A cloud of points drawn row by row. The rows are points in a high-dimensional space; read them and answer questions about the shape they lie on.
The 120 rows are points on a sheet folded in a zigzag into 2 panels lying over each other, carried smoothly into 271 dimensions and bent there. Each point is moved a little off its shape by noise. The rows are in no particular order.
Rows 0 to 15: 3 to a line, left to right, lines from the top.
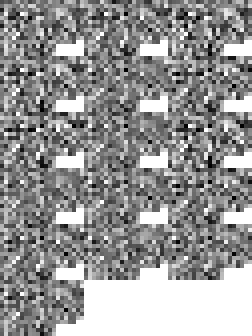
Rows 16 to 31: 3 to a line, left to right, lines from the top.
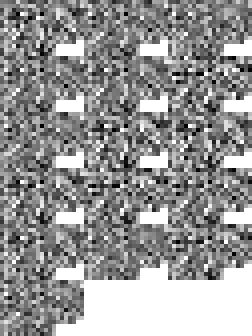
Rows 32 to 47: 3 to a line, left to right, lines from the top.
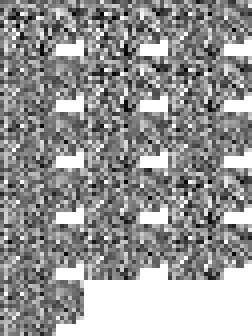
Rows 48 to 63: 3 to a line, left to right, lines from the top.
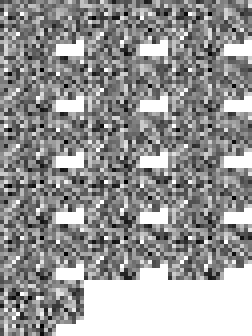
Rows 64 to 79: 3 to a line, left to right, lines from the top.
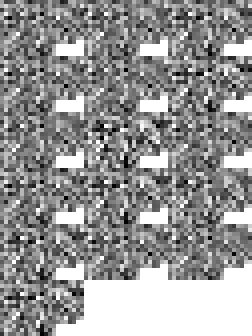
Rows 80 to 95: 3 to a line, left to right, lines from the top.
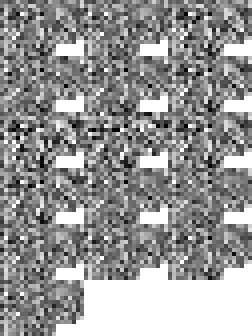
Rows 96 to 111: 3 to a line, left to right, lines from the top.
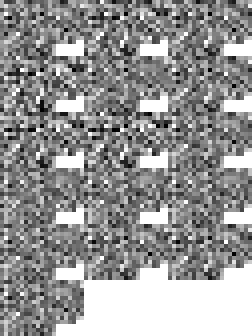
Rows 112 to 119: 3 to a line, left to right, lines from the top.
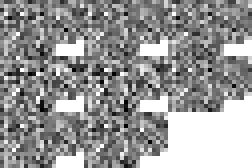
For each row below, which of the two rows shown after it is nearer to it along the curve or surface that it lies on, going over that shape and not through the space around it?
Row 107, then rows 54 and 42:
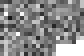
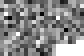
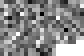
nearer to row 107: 54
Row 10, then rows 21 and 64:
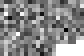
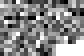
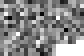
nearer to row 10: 64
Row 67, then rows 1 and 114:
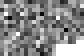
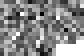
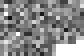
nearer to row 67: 114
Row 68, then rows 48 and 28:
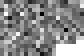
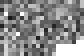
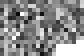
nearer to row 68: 28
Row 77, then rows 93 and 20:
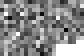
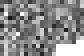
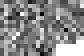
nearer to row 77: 93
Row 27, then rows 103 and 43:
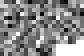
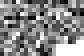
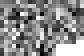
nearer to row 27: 103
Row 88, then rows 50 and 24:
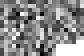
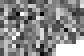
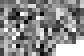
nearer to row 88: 50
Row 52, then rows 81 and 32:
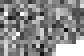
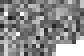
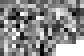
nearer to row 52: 81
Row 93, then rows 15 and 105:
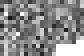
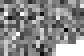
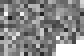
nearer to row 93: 15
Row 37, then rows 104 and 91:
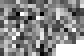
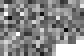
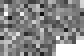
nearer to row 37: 91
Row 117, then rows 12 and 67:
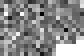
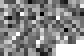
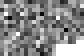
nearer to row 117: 12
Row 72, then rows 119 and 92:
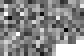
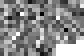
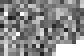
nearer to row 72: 92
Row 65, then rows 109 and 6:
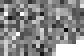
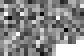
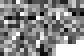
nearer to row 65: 109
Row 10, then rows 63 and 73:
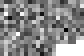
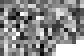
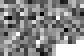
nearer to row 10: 73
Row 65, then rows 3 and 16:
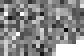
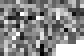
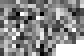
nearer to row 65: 3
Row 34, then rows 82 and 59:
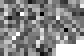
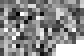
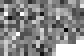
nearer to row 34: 82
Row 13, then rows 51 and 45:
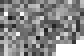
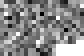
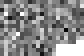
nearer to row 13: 45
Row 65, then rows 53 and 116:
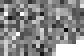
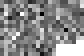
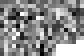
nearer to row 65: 116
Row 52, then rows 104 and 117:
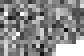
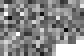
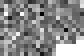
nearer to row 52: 104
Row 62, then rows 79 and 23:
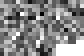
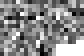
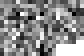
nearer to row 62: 23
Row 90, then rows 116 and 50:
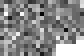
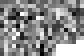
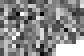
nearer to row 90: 50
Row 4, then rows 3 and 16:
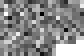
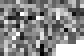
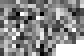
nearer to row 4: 16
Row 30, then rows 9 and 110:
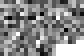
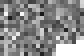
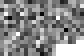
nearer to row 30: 110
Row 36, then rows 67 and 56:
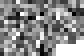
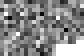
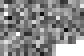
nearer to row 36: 67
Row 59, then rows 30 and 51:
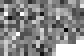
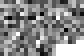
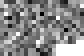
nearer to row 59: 30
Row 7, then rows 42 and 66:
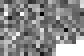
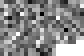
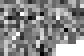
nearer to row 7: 42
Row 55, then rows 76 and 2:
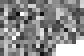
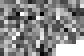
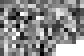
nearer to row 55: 76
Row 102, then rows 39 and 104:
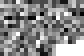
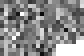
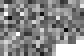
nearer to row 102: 104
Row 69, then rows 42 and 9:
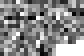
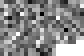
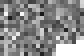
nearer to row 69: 42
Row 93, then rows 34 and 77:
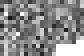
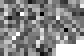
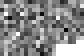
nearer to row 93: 77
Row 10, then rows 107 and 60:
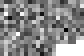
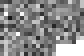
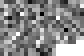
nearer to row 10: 107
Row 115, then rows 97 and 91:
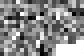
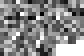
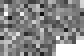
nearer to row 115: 97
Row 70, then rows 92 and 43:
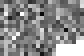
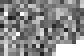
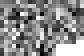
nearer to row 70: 43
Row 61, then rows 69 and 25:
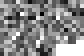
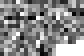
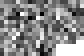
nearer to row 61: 25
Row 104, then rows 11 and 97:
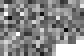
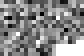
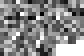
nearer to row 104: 11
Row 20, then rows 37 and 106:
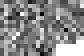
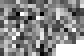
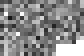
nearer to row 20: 37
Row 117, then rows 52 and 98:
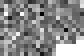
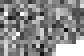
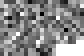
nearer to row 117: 98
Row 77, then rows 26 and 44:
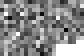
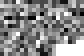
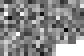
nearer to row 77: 44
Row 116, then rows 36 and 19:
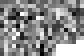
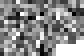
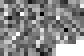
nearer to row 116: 36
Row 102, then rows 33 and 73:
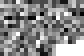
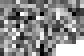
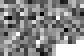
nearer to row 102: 73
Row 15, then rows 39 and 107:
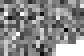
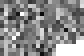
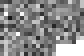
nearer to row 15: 107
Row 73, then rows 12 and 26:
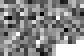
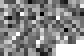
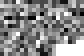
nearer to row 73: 26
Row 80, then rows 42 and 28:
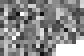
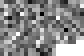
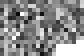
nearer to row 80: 28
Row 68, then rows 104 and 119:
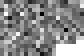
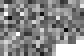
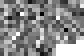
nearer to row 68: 119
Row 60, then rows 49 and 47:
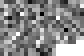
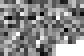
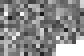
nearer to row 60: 47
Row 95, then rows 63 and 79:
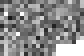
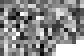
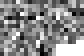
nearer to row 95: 63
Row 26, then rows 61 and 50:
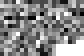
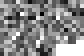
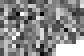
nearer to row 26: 61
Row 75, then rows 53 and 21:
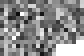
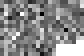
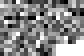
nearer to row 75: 53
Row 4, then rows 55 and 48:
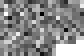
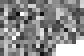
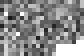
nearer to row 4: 55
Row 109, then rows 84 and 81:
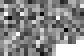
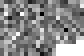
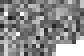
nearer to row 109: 81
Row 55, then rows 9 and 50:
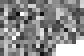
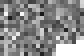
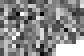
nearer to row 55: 50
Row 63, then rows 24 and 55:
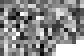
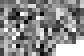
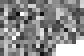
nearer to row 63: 24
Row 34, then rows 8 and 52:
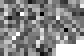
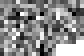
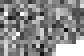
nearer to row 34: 8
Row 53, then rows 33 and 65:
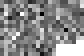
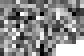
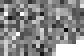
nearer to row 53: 33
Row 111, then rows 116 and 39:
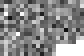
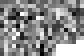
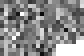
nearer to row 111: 116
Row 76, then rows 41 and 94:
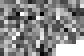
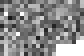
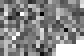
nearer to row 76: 94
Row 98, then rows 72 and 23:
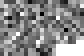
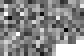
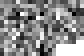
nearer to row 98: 23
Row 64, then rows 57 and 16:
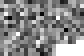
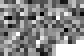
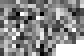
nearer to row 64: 57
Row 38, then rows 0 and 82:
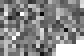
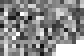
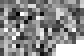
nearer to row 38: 82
